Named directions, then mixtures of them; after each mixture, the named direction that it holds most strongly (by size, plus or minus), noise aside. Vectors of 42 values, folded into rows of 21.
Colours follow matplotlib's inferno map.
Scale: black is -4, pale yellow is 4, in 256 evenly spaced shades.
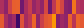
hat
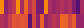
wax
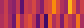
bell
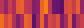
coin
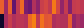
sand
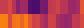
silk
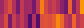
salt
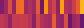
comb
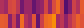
hat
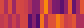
salt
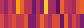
comb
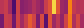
bell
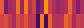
wax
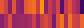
comb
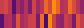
bell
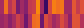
coin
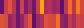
wax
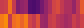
silk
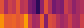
silk
